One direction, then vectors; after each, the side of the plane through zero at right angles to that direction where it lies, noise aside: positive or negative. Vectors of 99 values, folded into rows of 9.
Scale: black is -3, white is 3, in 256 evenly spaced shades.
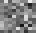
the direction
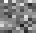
positive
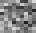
positive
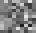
positive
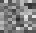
positive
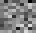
negative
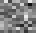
positive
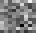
positive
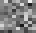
positive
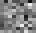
negative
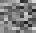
positive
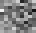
positive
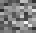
negative
